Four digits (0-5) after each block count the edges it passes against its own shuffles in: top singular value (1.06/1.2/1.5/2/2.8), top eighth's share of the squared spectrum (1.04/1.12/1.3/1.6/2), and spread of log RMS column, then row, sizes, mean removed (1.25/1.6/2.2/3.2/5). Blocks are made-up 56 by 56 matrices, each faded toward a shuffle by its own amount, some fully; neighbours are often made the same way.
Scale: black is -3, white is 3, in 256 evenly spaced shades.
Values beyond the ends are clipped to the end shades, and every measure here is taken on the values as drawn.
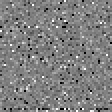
2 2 0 1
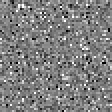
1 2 1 2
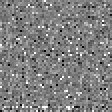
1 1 0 1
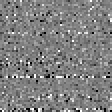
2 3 0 3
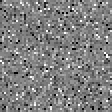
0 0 0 0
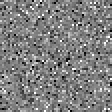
0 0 0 0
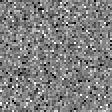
0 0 0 0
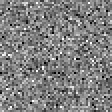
0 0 0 0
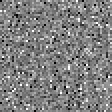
0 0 0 0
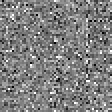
1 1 2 0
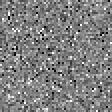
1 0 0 0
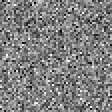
0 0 0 0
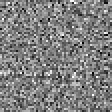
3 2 1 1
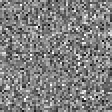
2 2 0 0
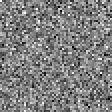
1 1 0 0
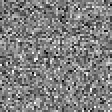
1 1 0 0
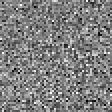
2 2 0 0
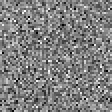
2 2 0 1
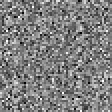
3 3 1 1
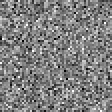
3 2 0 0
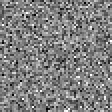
1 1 0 0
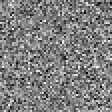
1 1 1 0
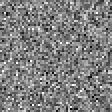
2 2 0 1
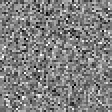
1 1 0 0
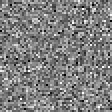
2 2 0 1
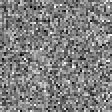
2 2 0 0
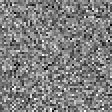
2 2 0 1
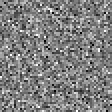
1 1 0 0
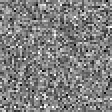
1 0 0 0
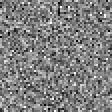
2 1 0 0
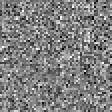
3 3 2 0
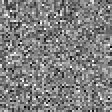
2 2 0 0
